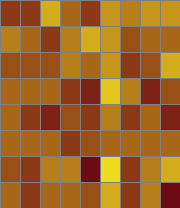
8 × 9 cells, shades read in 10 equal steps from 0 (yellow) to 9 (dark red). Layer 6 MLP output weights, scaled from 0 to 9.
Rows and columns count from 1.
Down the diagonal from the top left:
7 5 6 7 7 5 7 4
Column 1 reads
7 4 6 5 5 5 6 5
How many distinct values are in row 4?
6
